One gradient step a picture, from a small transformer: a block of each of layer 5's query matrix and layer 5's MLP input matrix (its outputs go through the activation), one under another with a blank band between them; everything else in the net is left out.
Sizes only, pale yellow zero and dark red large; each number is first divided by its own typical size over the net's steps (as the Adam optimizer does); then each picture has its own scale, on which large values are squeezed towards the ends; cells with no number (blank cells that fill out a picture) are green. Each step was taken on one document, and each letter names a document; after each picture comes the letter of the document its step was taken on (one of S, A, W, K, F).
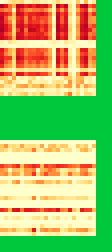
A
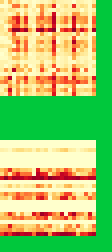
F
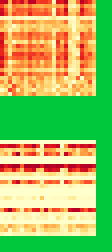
A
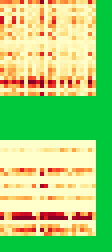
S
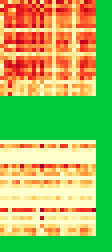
A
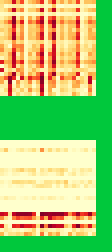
S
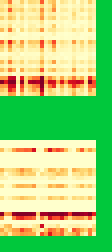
S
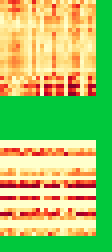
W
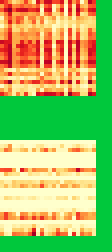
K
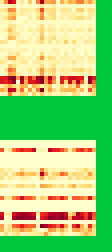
S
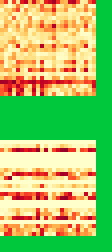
F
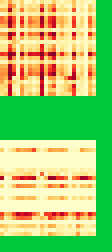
S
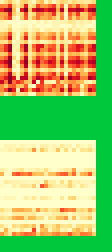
K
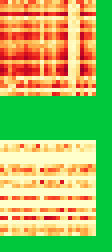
A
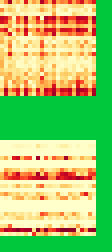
F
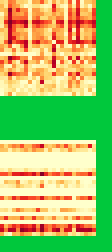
K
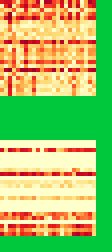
K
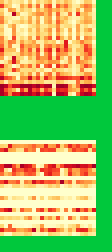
A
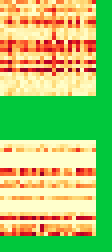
K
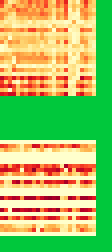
A
